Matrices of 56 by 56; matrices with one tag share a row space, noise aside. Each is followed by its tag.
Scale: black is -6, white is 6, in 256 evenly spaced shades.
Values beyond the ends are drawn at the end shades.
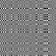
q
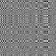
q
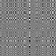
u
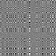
u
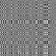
q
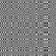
q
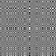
u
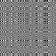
q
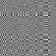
q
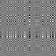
u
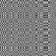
q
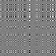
u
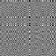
u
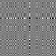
u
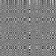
u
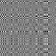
q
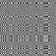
q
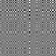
u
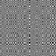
u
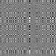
u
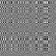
q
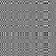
q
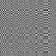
q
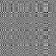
q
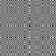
u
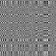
q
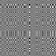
u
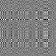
q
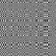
q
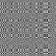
q
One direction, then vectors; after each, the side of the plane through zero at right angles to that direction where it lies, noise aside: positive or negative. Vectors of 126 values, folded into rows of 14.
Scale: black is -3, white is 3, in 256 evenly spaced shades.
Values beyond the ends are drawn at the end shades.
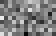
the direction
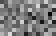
positive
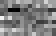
positive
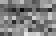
negative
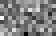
positive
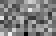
positive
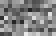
negative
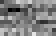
positive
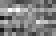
negative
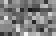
negative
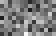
negative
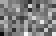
negative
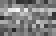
negative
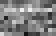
positive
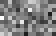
positive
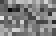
positive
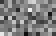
positive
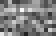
positive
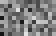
negative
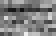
negative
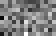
negative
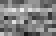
positive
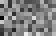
negative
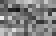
positive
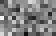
positive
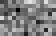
positive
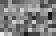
positive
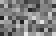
negative
